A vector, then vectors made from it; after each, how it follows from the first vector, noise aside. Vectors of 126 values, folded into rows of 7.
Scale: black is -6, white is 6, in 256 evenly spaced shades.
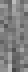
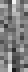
scaled up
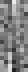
scaled up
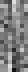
scaled up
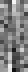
scaled up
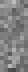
sign-scrambled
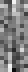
scaled up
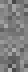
sign-scrambled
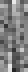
scaled up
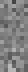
sign-scrambled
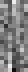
scaled up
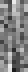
scaled up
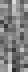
scaled up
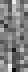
scaled up
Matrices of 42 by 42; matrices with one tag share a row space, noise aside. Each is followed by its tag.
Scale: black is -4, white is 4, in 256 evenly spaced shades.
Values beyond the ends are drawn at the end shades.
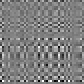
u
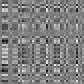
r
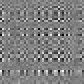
u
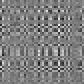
u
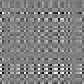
u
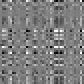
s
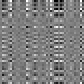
s
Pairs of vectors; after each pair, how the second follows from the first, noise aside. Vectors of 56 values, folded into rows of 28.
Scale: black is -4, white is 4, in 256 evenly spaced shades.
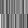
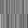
shrunk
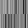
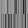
copied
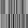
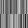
wrapped around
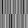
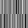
reversed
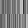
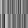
reversed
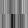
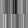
reversed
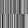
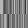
reversed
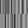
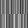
sign-scrambled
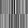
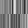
sign-scrambled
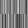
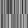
reversed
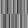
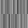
shrunk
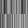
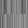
shrunk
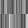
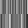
sign-scrambled
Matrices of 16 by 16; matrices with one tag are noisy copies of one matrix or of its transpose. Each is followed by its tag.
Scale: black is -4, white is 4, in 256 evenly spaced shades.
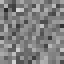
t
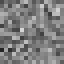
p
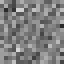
t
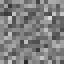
t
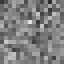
p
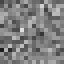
p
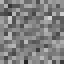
t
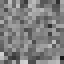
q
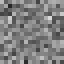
t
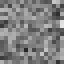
q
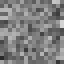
q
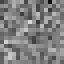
p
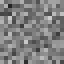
t
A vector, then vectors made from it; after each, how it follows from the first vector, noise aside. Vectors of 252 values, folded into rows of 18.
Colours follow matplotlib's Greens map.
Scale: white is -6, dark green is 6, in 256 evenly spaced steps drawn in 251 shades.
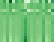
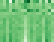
negated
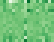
sign-scrambled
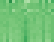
shrunk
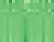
shrunk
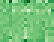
sign-scrambled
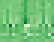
wrapped around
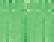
shrunk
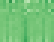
shrunk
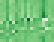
wrapped around
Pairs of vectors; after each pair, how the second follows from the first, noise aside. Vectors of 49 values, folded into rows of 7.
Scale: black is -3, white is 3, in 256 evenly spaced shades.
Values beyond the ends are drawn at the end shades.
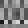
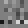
partly zeroed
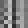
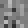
partly zeroed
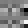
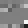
partly zeroed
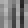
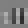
partly zeroed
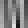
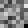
shuffled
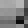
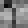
wrapped around
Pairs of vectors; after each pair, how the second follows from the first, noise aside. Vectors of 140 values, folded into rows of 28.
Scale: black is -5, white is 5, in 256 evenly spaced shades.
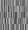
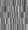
wrapped around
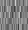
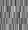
negated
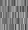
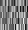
scaled up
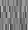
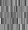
wrapped around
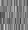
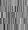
sign-scrambled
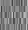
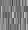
sign-scrambled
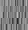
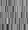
wrapped around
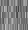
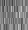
wrapped around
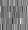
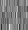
wrapped around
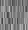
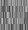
negated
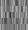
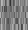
wrapped around
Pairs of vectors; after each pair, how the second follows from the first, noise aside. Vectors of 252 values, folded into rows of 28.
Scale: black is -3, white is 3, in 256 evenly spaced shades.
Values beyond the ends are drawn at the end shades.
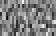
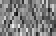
shuffled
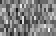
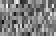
shuffled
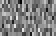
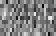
shuffled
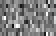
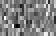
sign-scrambled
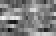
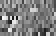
sign-scrambled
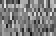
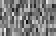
shuffled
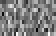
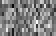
shuffled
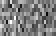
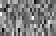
shuffled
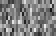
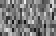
sign-scrambled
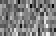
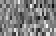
sign-scrambled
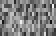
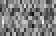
shuffled
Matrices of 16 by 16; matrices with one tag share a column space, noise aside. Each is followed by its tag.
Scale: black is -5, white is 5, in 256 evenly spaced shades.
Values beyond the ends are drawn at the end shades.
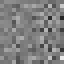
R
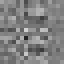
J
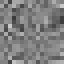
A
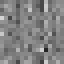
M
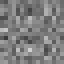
J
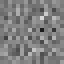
J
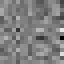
J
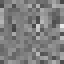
A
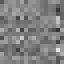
J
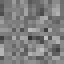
J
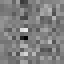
J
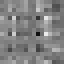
M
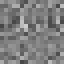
A
